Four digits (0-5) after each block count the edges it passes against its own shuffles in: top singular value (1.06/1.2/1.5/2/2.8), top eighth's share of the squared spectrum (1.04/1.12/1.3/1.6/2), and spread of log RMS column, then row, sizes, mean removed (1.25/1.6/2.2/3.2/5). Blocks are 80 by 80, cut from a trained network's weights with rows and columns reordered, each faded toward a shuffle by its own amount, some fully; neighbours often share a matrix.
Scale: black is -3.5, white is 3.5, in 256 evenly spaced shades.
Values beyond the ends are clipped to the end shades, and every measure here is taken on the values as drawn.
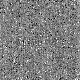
2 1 0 0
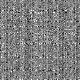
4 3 0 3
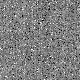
1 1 0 0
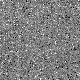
0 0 0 0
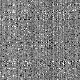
3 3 0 3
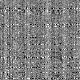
4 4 0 3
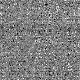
2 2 2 0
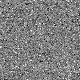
0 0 0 0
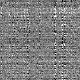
4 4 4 1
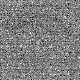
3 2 2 0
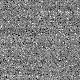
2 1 0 0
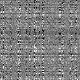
4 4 4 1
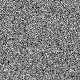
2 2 0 0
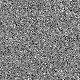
0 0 0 0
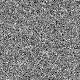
1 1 0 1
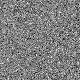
0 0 0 0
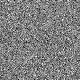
2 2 0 0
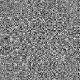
3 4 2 3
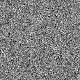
0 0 0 0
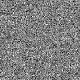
2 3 1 0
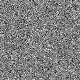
1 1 0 0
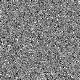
2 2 0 1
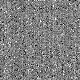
2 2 0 1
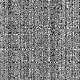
4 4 1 3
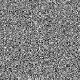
3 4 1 2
